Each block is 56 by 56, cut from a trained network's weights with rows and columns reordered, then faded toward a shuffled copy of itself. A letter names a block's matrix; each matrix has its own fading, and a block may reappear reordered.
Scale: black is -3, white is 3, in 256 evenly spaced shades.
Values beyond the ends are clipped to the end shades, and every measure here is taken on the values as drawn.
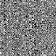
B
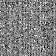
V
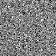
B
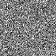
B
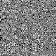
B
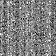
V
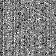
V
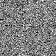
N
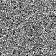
N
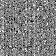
V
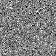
N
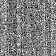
V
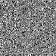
B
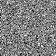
N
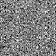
B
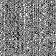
V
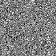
B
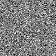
N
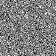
N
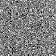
B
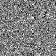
B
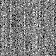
V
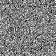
N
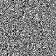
B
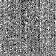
V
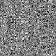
B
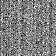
V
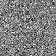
N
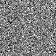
B
